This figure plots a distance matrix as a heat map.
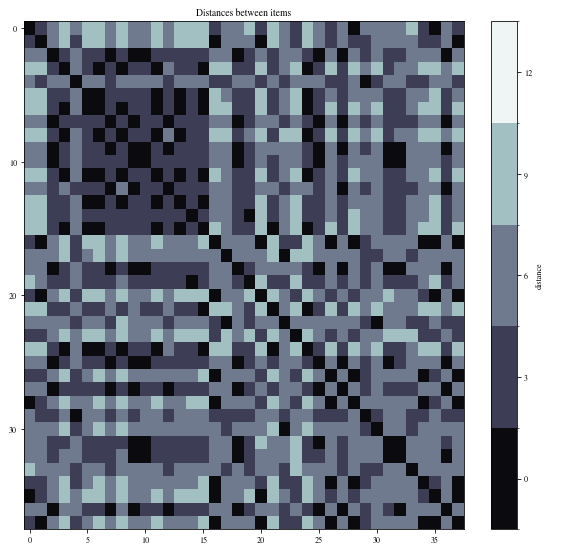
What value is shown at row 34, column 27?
6
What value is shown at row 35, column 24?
9
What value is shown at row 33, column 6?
6
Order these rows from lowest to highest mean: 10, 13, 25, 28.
25, 10, 13, 28
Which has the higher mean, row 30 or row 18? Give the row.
30
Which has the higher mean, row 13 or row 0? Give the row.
0
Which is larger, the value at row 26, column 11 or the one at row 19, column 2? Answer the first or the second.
the first
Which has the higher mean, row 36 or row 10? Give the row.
10
